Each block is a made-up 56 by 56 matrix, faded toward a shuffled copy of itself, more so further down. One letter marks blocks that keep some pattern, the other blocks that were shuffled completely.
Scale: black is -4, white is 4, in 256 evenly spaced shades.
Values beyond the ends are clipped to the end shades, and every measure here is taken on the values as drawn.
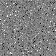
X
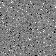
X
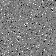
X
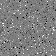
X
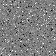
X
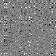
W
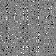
W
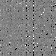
W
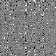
W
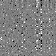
W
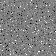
X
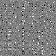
W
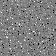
X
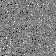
X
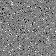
X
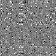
W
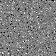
X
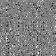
W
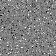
X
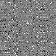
W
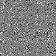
W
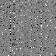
W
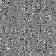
W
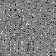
W
